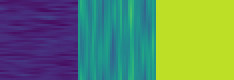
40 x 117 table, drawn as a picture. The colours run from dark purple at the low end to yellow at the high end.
It is made of 1 by 3 panels. Panel 1,1: very low, streaked across, faint in contrast. Panel 1,2: middling, streaked downward. Panel 1,3: very high, flat.
